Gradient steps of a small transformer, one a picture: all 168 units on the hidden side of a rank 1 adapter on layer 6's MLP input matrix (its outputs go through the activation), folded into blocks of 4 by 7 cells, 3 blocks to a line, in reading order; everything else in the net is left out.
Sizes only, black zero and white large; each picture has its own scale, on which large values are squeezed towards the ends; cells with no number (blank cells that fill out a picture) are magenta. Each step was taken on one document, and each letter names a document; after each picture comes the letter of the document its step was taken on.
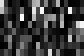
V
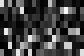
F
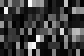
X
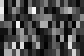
V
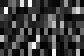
X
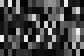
X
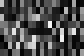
V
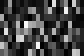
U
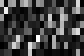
X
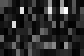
F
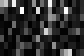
F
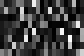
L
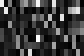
X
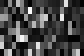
U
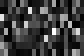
U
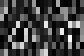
L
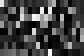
V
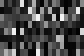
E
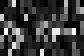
U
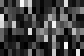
X
